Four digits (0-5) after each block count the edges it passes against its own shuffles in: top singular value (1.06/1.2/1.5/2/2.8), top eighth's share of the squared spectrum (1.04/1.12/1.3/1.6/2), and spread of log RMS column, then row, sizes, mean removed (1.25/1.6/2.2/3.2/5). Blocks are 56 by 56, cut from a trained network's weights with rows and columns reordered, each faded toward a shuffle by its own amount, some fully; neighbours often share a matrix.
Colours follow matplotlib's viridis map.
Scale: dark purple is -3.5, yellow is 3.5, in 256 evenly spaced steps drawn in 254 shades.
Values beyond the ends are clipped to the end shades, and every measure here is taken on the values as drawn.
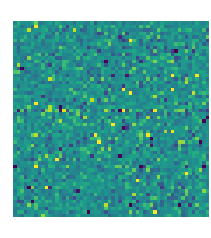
1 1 0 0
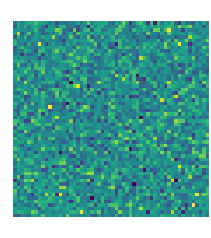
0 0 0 0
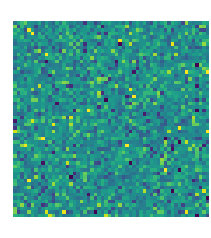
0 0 0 0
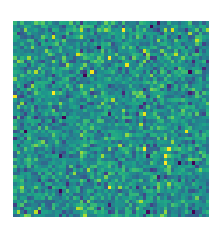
2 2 1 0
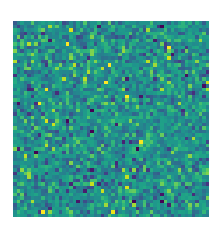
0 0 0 0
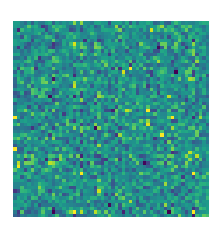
3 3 2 2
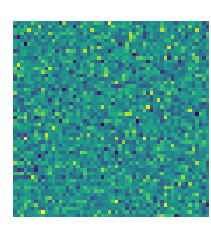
0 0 0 0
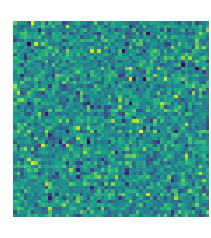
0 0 0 0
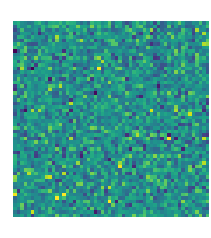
2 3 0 1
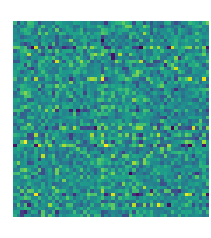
3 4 1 3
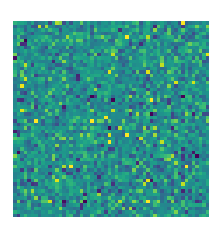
1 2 1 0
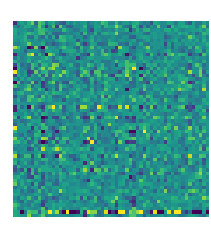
3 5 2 3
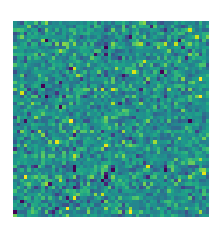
2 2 1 1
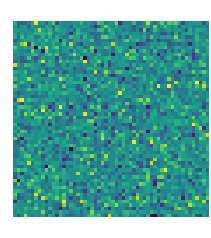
0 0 0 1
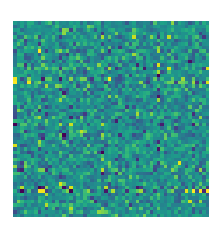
3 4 2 2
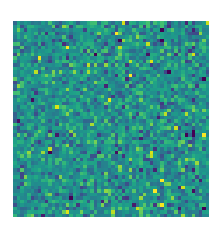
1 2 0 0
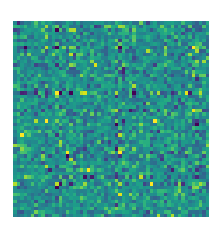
3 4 2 2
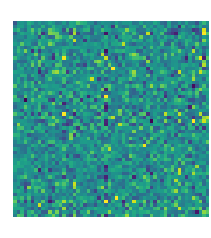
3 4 2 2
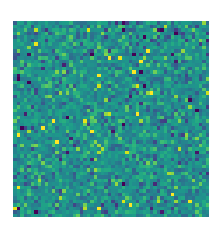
0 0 0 0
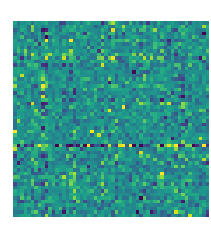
3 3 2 2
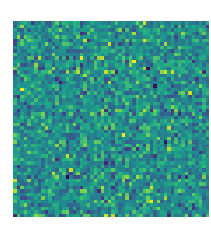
2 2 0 1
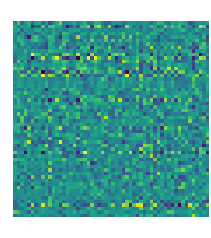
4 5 1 3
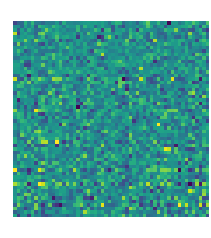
3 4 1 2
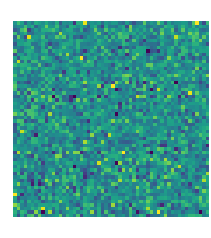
2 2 0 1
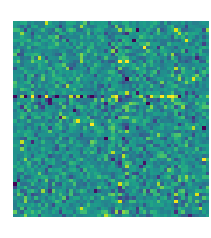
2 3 1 2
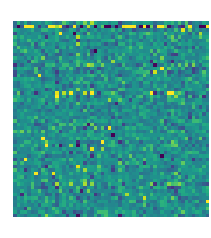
3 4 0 2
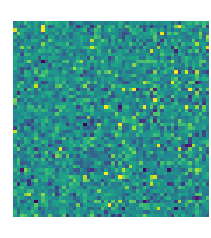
2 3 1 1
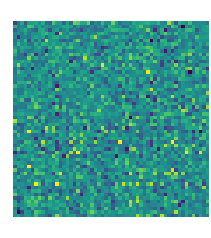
2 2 1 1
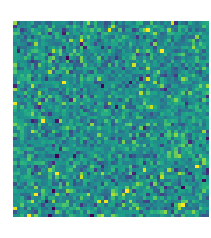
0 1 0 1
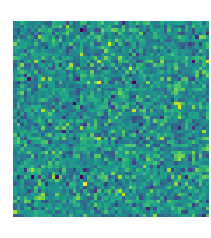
2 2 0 1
